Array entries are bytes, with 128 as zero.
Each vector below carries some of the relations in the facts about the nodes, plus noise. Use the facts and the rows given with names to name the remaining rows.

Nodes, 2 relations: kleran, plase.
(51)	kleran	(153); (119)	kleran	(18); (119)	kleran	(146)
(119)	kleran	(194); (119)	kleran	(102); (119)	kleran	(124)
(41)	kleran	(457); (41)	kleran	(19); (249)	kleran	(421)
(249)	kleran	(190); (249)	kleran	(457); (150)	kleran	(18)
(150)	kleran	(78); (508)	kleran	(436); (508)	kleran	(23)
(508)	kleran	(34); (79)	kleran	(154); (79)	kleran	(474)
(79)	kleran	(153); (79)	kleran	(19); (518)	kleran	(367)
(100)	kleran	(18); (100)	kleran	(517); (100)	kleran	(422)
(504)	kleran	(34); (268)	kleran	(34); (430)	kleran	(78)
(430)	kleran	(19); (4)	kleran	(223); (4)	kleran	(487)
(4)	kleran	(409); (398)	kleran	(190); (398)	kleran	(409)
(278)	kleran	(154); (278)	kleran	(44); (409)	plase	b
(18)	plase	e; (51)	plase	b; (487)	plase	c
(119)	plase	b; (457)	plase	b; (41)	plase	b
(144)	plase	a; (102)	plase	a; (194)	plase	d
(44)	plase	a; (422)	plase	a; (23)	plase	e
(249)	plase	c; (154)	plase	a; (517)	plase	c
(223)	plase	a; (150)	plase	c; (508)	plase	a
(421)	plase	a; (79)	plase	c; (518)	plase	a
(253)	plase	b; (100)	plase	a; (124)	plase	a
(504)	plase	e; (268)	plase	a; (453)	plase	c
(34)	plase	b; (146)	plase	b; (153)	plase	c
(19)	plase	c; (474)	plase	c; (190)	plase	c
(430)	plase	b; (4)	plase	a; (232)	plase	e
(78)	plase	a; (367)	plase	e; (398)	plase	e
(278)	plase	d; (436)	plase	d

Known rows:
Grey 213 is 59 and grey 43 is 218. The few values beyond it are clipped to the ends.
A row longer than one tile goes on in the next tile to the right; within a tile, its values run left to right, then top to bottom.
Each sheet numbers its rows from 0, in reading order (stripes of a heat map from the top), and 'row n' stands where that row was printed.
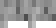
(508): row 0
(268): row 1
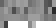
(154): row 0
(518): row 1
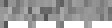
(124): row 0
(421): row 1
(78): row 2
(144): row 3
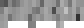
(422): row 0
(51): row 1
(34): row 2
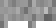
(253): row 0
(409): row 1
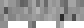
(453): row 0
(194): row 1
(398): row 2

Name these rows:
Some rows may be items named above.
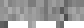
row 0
(146)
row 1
(144)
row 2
(517)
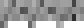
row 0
(41)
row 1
(41)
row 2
(4)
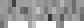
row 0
(430)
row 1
(436)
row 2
(278)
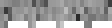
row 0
(150)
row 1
(100)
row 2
(436)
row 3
(190)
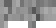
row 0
(232)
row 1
(517)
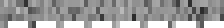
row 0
(487)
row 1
(19)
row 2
(421)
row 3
(223)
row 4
(34)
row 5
(232)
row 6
(367)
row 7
(79)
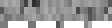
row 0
(190)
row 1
(18)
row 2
(457)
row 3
(249)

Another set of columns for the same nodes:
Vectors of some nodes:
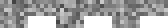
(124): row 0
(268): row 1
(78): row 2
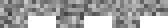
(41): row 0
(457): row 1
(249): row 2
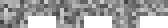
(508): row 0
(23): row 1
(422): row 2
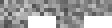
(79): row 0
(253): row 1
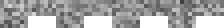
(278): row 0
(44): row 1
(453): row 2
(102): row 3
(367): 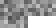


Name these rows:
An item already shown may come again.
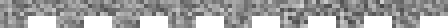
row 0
(78)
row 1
(453)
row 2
(453)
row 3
(78)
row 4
(144)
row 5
(436)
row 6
(34)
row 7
(253)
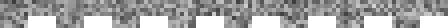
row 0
(146)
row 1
(144)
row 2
(367)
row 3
(190)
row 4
(194)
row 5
(18)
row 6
(398)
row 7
(150)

